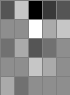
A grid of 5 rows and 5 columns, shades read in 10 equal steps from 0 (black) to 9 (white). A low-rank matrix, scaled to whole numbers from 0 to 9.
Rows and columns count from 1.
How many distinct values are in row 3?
4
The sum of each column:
23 27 24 23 25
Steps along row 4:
same up down down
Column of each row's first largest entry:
2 3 2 3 1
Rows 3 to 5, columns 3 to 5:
3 4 5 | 7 6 5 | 5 5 5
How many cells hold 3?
3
